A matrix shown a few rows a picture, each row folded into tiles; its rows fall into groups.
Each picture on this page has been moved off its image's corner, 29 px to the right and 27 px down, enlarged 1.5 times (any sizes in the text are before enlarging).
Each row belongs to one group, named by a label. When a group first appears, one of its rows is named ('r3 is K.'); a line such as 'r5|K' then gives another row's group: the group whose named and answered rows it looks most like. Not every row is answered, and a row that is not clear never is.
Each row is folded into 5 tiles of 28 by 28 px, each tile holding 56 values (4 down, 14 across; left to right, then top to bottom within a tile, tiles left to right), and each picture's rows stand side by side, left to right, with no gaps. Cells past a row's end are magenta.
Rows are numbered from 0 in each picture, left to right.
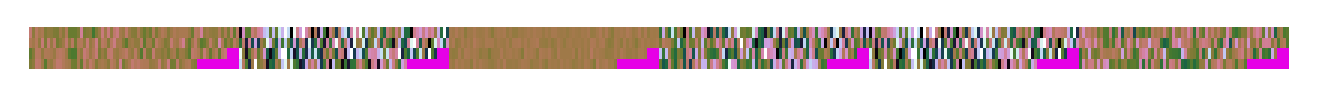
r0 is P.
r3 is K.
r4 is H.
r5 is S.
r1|H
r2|P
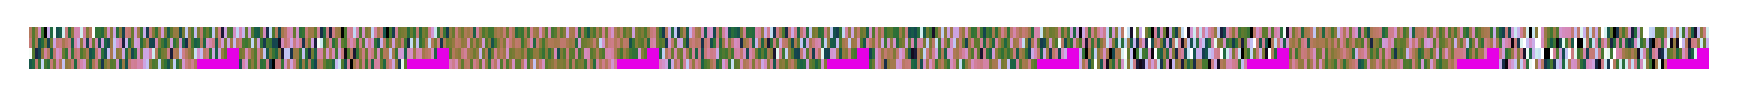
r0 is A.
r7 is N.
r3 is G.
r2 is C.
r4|P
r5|H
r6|G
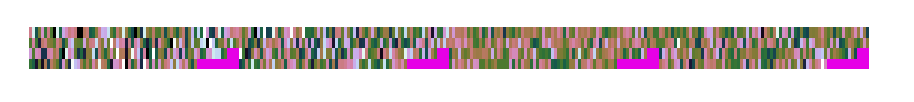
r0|K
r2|S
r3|C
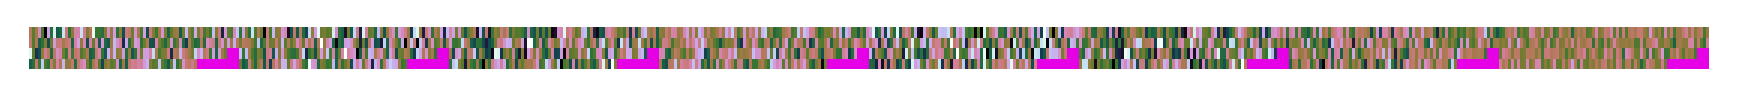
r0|A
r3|N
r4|K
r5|C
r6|C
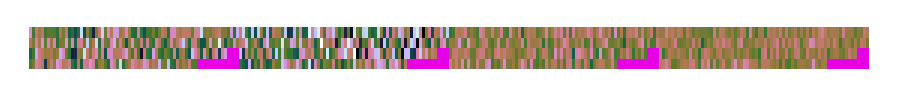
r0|P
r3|C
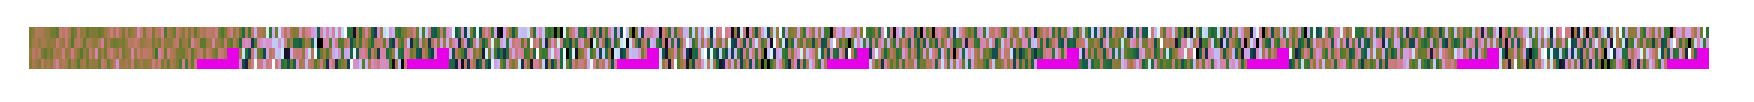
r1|N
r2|K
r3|H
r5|K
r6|A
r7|H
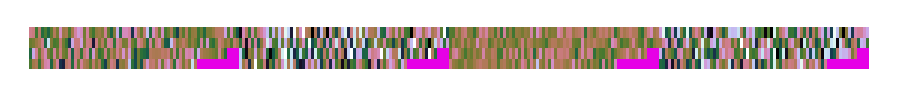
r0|C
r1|H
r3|K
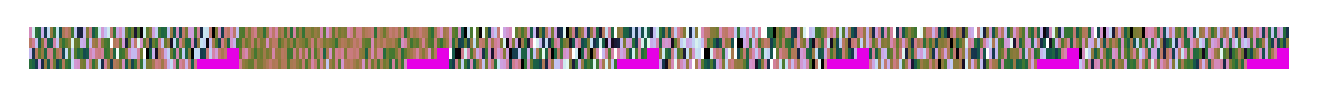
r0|K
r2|A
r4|G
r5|S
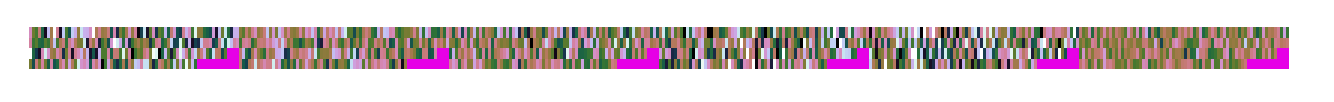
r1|N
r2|G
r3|K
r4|H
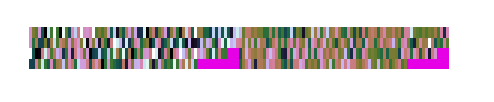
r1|P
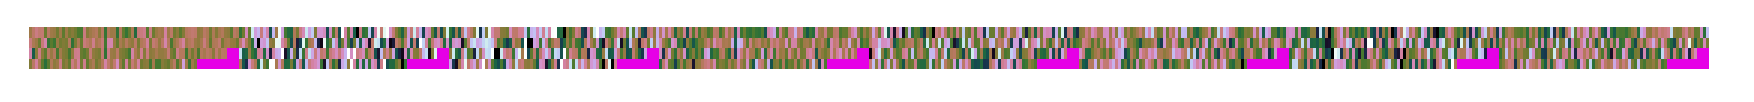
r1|N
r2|N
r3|C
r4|S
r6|C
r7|P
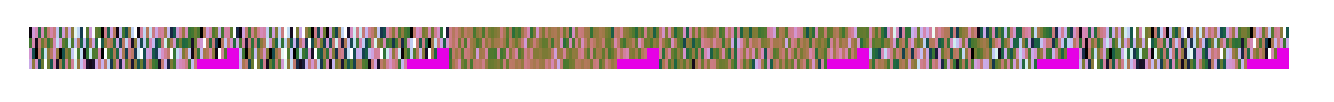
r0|H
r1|H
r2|P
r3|C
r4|A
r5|H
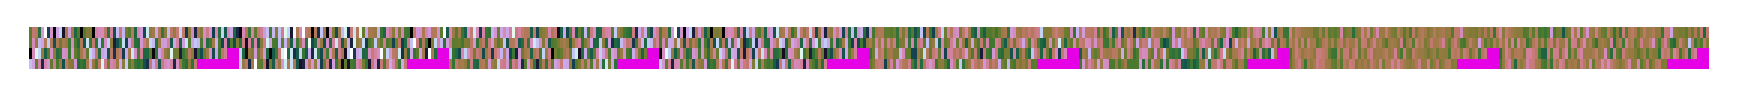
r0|S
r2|A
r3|S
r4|P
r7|P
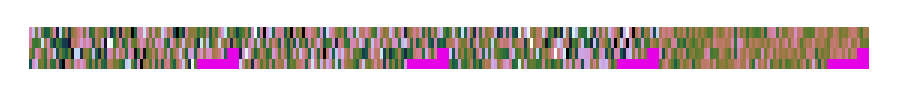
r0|C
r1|S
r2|K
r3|C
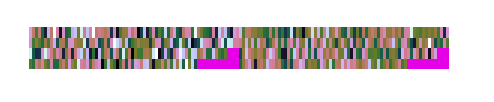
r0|A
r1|P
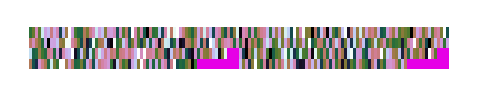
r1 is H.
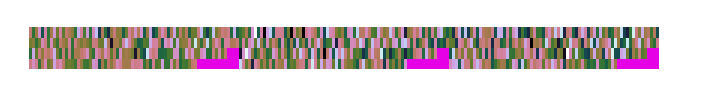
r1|S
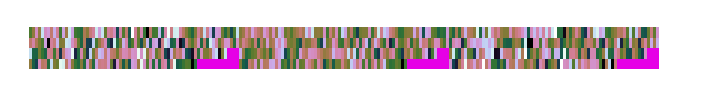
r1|N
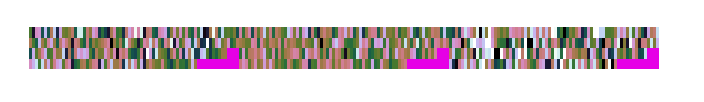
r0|G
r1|G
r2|N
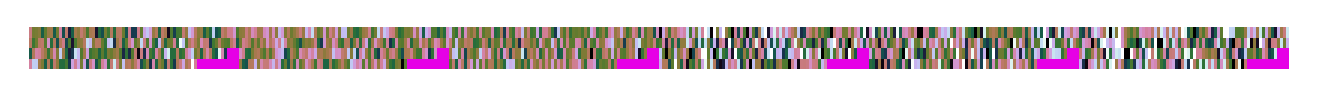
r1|N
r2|P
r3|H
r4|K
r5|N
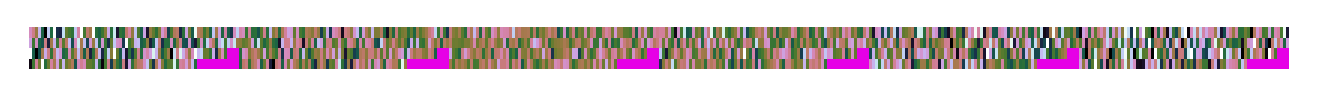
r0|A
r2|A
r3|A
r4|G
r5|H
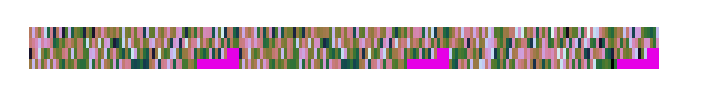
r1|S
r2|N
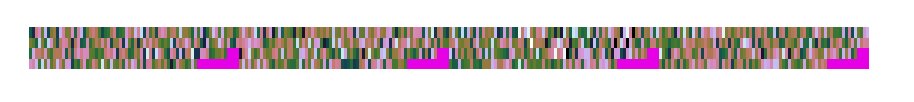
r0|G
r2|K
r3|A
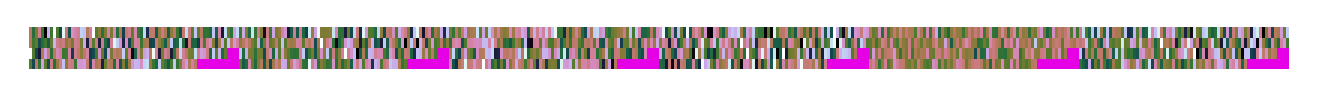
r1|K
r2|N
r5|K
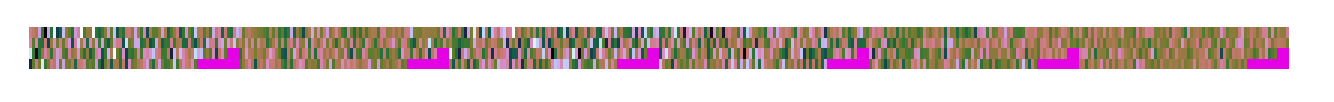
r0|A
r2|A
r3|S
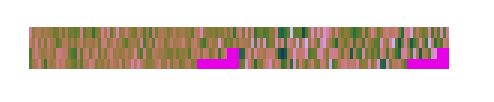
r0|P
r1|P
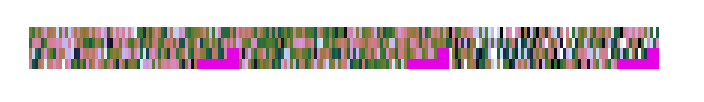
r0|N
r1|C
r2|H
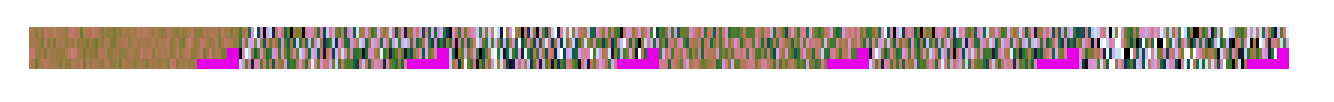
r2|H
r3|G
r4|S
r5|N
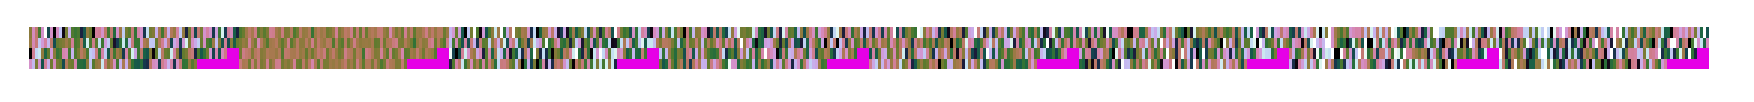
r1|G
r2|A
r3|K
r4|G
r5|K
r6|N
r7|H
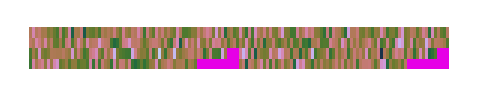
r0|S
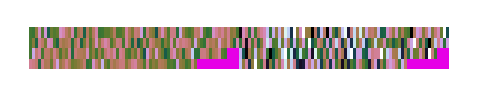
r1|H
